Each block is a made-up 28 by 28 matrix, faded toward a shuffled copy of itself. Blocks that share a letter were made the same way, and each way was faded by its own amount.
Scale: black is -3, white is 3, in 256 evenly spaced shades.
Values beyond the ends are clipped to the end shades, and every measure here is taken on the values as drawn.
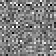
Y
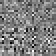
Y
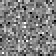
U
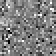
U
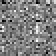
Y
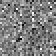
U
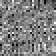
Y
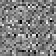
Y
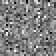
U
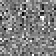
Y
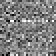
Y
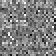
Y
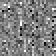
U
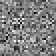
Y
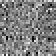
Y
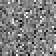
U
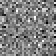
Y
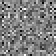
Y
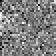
U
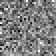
U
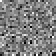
Y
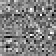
Y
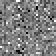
U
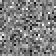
U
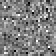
U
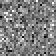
U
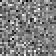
U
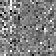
U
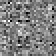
Y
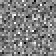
U
